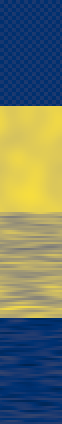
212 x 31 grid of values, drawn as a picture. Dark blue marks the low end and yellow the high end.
It is made of 4 by 1 panels. Panel 1,1: very low, checkered, faint in contrast. Panel 2,1: very high, smooth, faint in contrast. Panel 3,1: high, streaked across. Panel 4,1: very low, streaked across, faint in contrast.
